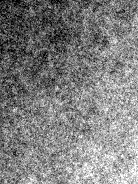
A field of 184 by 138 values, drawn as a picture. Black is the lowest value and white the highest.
Odd rows or columns: none. Slope: up to the bottom right. Ninth with the lowest average: top left. Stripes: none.
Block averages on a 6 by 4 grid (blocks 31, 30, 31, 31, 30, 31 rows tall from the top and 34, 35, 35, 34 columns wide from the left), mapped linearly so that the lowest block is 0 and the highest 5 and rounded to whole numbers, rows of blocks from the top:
0022 / 0123 / 1134 / 2334 / 2344 / 3355
